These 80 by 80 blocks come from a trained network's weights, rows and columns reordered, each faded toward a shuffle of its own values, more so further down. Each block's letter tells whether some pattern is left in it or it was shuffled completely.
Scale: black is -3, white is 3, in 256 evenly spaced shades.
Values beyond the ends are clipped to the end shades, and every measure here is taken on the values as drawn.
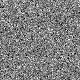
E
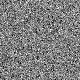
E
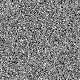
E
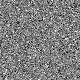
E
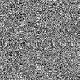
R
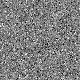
E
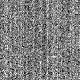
R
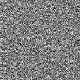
R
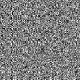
R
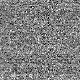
R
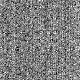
R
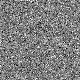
E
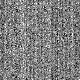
R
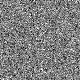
E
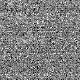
R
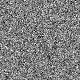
E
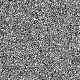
E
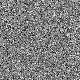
E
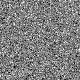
E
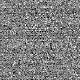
R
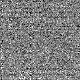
R
